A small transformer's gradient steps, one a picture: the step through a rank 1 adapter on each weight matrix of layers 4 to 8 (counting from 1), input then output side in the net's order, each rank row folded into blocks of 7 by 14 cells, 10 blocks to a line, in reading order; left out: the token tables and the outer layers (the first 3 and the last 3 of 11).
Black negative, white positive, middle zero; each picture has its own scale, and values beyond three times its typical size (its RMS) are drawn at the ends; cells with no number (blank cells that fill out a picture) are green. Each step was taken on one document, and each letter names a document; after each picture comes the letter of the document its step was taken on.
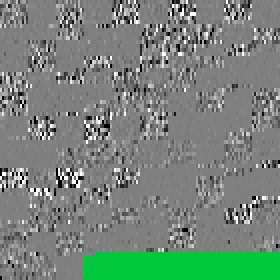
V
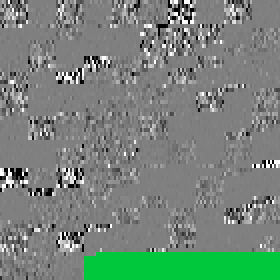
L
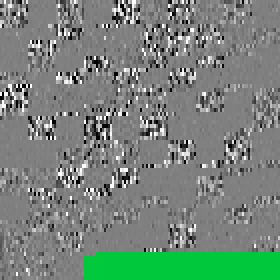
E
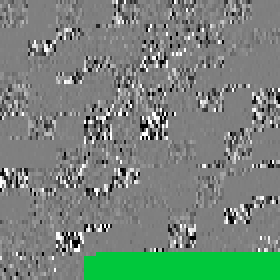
E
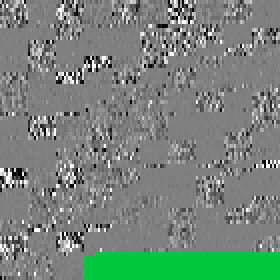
L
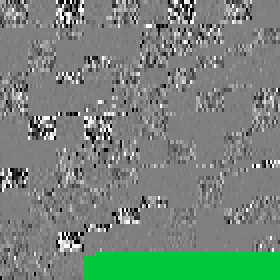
L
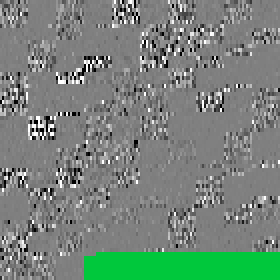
V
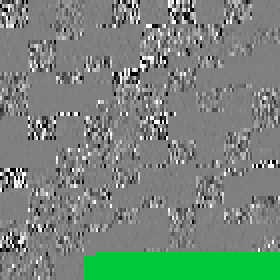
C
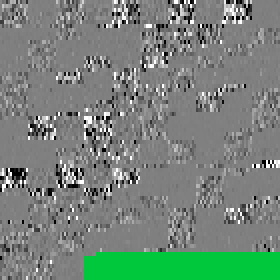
L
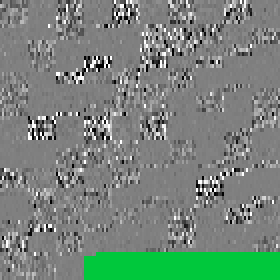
V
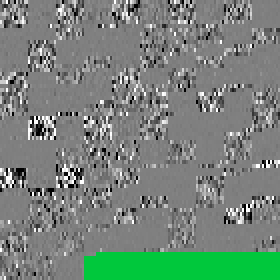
L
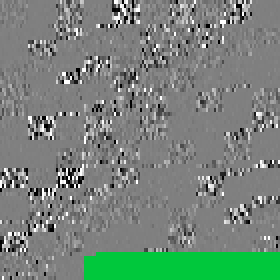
E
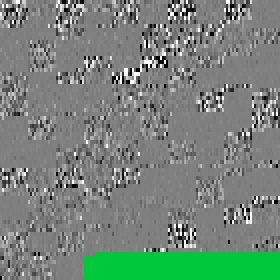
V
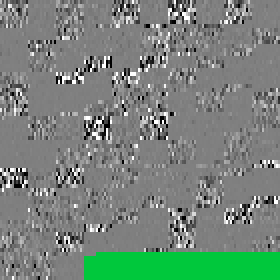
C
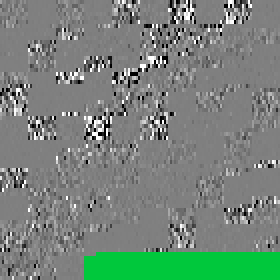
C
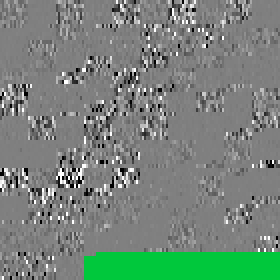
E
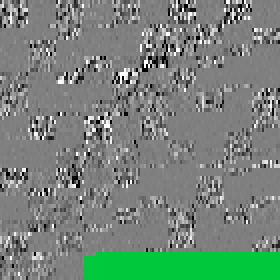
V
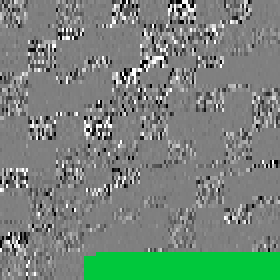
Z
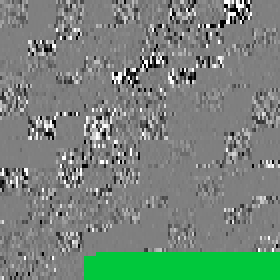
E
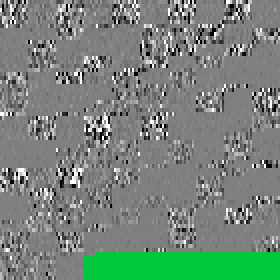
V
